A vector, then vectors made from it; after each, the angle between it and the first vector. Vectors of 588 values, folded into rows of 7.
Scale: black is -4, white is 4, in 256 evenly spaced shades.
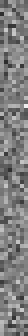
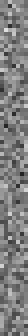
partly aligned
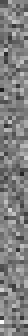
partly aligned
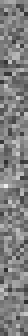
orthogonal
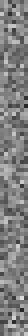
nearly opposite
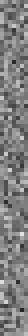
partly opposed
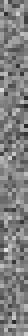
partly opposed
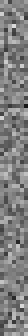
nearly opposite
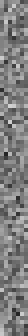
partly aligned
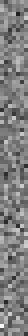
partly aligned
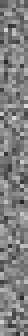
nearly parallel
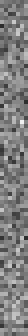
orthogonal
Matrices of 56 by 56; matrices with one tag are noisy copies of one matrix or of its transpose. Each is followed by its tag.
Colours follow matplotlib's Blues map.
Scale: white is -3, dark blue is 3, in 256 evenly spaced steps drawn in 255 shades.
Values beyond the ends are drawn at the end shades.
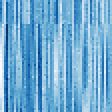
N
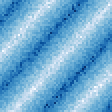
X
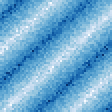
X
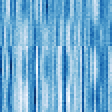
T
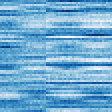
T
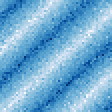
X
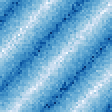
X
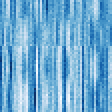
T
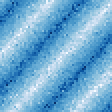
X
